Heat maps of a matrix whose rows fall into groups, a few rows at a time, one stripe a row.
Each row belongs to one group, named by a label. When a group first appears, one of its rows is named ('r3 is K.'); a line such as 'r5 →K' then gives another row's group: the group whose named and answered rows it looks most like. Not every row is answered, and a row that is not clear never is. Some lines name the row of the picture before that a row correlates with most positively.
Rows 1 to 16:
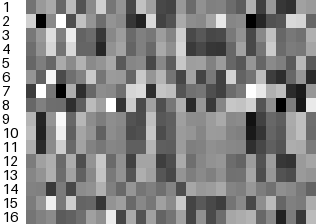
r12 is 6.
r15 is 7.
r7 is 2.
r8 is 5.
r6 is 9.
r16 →5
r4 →7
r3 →7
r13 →6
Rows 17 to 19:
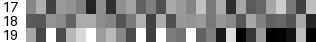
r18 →9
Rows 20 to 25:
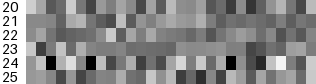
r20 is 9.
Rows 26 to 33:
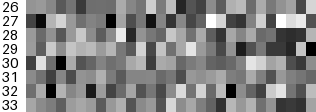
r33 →5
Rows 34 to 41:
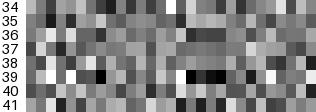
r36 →7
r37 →2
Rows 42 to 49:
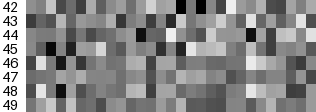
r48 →2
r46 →2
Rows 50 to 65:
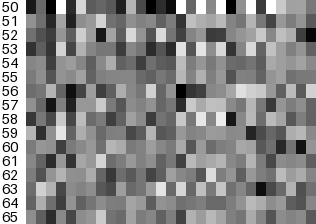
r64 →2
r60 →5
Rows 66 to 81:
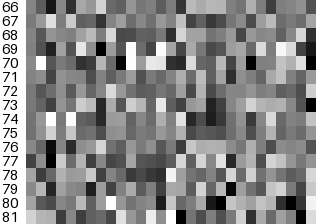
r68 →9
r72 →5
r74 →7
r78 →5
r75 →7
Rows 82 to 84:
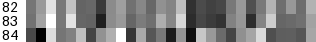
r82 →7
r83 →7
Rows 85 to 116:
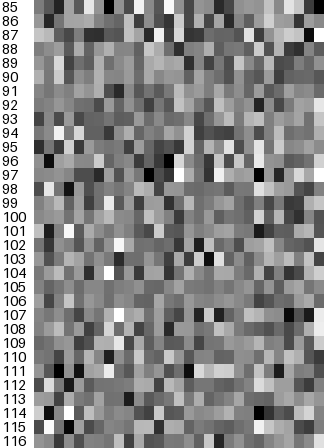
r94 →7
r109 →5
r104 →6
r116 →5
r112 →2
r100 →6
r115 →2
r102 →5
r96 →5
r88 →6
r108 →6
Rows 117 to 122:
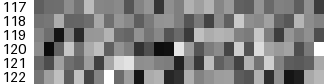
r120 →5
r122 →6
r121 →5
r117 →9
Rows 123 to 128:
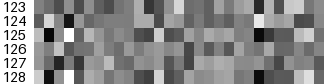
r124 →2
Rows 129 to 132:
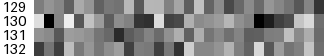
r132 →9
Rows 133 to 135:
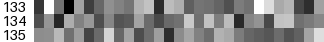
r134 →9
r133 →2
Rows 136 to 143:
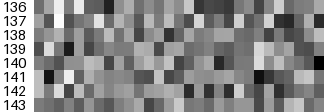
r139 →2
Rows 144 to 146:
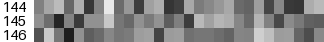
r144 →6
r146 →2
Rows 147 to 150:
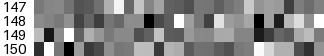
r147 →5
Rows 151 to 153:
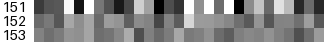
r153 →5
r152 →9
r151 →9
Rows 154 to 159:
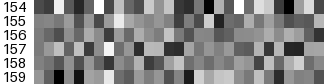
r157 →6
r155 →5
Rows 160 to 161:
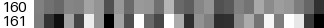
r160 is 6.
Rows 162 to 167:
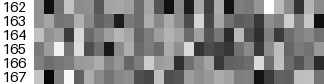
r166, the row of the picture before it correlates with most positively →160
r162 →5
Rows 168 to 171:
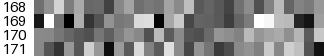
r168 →7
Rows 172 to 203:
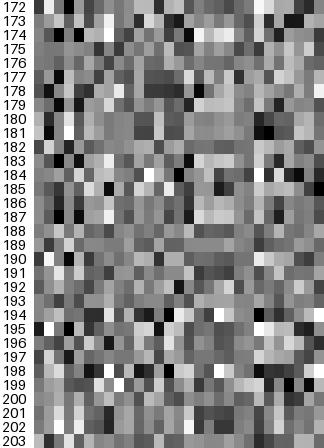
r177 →9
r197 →2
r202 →7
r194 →6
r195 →2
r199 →5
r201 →7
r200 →6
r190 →2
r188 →7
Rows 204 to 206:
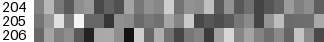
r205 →7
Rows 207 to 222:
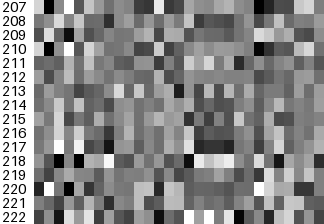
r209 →2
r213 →5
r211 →9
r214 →7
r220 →2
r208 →7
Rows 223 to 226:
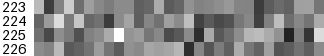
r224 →7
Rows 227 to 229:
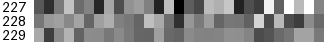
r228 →6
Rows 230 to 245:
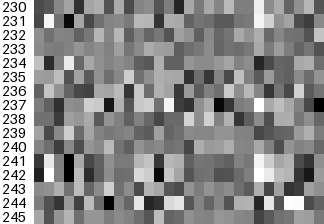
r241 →2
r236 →5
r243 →6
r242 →2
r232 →5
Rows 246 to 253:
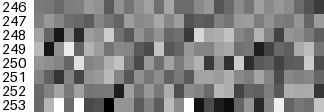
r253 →7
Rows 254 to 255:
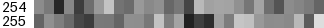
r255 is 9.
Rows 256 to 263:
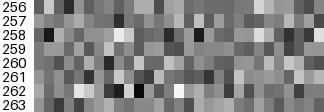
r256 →2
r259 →6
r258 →5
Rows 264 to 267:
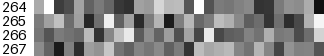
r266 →5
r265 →6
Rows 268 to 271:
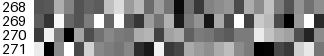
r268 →5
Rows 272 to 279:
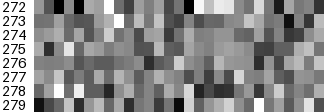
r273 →5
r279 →9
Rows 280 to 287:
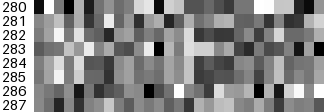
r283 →9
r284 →7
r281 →6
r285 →7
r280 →2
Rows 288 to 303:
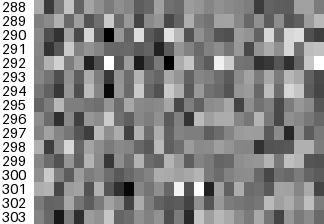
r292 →6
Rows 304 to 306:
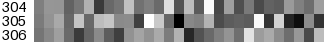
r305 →6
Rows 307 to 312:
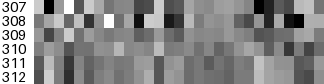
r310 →5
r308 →6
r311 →2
